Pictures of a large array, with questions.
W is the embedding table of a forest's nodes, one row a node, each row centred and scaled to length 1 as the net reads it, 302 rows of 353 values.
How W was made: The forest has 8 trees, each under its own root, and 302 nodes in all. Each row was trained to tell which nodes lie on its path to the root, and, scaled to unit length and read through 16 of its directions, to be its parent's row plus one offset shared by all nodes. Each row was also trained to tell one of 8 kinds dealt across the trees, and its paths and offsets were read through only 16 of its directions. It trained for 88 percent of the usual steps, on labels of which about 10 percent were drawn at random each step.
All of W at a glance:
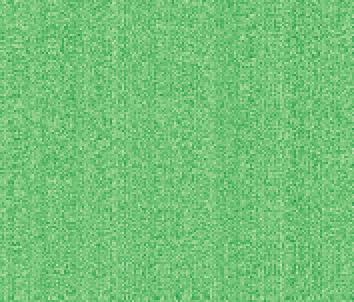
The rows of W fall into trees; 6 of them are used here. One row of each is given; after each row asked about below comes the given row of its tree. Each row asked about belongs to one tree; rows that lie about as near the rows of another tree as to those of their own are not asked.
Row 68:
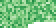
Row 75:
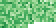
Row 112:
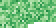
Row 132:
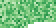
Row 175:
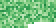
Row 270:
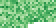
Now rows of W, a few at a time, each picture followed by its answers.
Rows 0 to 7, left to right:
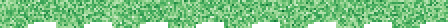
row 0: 132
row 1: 132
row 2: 132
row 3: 112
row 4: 175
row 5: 175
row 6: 132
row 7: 175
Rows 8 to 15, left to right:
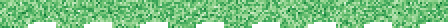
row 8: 270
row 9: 112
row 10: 175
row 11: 112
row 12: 175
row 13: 132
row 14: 112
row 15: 132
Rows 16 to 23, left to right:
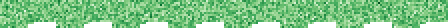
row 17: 68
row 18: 112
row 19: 270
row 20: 132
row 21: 270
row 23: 112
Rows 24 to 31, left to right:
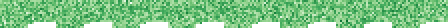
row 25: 270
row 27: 132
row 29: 112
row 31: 175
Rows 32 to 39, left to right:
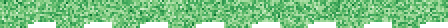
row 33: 175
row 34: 68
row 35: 132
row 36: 175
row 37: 270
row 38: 270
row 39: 175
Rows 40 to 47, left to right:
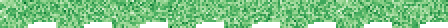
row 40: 132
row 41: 132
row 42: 75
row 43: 175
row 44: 270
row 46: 132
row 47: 132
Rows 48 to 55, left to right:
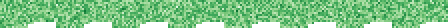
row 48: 175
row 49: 68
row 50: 175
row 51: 112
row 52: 132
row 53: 132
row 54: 112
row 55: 112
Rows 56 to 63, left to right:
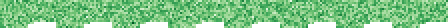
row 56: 175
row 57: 175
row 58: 68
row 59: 75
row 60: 132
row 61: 112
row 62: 175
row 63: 175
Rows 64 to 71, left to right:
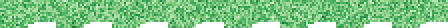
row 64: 175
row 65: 132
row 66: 112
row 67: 132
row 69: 132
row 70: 175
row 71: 68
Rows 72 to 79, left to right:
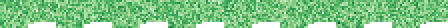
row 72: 270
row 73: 132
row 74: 270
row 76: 175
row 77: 132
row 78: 270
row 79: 175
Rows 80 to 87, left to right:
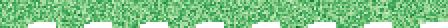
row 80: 68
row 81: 112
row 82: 132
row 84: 175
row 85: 132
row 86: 270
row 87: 270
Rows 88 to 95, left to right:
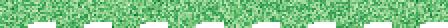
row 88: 175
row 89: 175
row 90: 112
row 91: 75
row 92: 132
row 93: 175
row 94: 175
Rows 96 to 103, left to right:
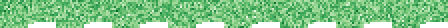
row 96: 75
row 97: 112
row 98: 175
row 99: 112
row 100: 132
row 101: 270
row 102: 270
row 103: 175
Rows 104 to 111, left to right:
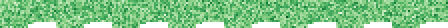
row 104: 112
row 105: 132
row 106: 132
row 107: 112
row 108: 132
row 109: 75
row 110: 75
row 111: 270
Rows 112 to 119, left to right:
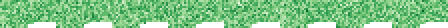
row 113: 68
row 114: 132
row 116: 175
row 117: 132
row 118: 175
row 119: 112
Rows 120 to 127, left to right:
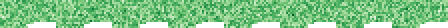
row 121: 112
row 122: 132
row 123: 132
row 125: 132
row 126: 270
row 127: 75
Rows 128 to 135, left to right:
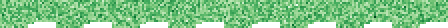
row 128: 112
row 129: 132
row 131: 75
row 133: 175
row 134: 112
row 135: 175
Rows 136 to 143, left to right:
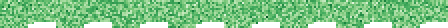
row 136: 175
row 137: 112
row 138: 75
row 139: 75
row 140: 132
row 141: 68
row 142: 112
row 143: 68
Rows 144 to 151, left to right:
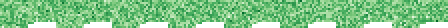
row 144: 112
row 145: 75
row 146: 132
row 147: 132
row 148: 112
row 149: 68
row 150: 175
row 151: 132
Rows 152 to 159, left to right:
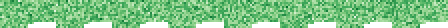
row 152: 75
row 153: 68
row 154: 112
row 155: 270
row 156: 175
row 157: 175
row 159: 68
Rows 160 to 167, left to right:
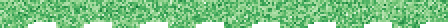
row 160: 112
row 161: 270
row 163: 175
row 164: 270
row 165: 175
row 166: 68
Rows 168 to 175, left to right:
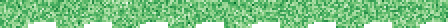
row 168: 270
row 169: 270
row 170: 132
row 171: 175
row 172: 75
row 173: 175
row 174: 68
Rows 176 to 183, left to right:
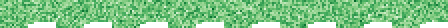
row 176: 175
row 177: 175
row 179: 270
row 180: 132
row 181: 132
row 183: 132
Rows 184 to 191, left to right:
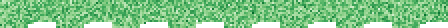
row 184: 112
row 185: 175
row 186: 132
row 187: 270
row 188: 68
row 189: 175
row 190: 132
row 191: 132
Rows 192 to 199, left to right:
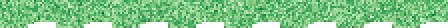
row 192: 112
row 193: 132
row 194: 132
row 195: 112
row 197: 175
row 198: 270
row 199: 112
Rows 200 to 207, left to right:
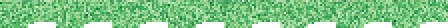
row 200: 175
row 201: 75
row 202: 175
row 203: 132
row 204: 75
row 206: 75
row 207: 270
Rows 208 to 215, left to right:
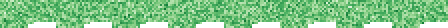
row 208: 112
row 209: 112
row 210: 112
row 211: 112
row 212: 112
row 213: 270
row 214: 132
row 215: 75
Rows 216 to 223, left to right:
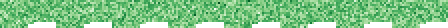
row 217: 175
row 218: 112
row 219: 132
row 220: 132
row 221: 75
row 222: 175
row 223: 175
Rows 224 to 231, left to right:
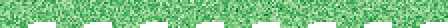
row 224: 112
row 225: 132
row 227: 68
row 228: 270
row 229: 132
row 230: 68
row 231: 175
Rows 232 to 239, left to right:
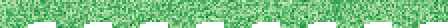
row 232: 132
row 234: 175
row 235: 112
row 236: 175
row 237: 132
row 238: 68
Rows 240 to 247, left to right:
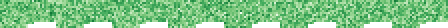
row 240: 75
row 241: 132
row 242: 75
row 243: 112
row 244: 270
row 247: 270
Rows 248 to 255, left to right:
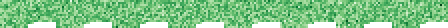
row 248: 112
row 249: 175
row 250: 112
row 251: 68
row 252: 112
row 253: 75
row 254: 112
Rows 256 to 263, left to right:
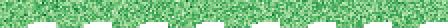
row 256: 112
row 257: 270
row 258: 132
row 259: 112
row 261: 112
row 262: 270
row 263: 75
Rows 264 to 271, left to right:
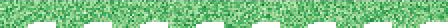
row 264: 175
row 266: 112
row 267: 112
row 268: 270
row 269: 132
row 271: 112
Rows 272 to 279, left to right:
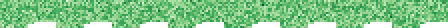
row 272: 112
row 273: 112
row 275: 132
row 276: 270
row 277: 270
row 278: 175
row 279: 112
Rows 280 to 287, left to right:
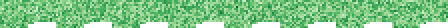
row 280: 175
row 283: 68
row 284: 175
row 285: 175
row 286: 112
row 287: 175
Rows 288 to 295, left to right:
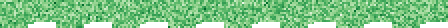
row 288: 112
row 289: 270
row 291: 112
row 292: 112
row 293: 175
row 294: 112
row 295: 175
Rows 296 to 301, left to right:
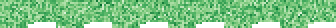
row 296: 132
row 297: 112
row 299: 132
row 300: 112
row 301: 270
